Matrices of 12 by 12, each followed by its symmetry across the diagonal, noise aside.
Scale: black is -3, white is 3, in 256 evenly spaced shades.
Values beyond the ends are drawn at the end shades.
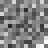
symmetric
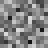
symmetric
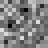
symmetric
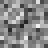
symmetric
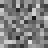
neither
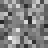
neither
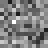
neither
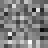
antisymmetric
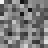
neither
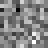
neither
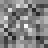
symmetric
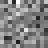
neither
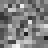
neither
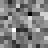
antisymmetric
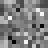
antisymmetric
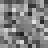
antisymmetric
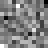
antisymmetric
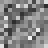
symmetric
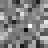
antisymmetric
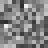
symmetric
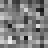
antisymmetric
